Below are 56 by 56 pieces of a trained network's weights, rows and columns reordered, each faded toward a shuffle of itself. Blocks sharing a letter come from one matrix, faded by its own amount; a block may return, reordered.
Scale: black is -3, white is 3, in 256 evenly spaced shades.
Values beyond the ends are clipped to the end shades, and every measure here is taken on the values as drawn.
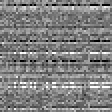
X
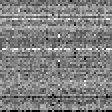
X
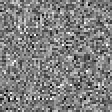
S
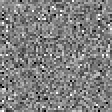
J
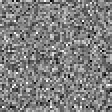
S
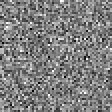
S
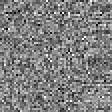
S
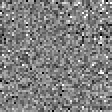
J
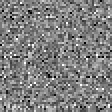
S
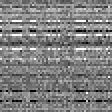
X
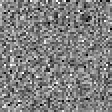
S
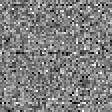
S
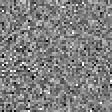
J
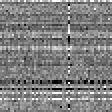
X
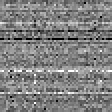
X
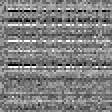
X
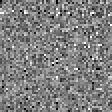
J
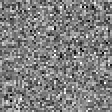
S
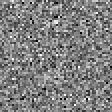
J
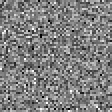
J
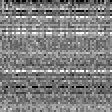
X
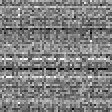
X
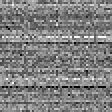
X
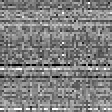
X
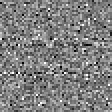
S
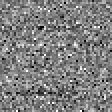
S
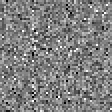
J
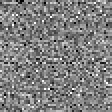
S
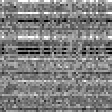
X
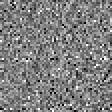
J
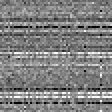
X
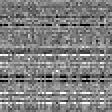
X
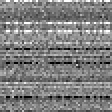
X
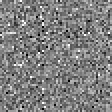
J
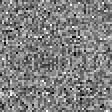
S
